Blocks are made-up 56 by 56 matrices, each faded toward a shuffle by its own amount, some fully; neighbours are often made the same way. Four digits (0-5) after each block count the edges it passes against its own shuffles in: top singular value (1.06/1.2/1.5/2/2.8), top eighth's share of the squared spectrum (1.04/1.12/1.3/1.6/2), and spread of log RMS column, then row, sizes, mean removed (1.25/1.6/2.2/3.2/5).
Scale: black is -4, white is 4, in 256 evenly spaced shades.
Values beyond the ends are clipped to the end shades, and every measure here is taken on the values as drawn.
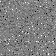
2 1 0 0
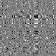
4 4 2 3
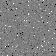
1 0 0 0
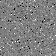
1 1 0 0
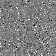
2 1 0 0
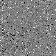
1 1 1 0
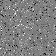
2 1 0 0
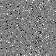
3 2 1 0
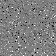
3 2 1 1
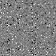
3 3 1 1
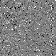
3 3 1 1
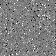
2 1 0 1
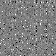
3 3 2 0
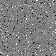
0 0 0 0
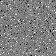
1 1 0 0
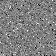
0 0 0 0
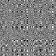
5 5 3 3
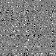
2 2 2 3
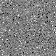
0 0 0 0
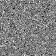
0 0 0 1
